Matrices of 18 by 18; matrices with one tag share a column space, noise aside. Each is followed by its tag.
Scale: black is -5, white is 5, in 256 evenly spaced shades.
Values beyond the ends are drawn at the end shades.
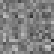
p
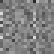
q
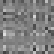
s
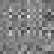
s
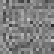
q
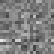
p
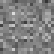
q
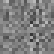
q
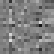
q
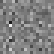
q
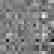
p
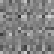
s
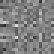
q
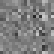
s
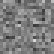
q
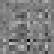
p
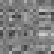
s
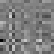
p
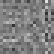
q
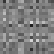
q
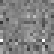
p
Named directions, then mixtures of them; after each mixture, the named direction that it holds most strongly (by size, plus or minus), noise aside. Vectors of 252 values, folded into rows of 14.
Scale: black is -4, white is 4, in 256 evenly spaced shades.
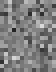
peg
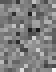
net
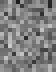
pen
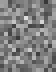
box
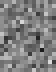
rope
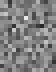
box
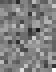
net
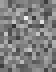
box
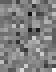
net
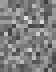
box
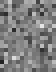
peg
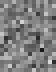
rope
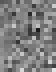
net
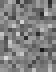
pen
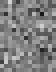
peg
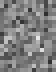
rope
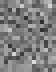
box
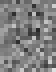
net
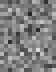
net
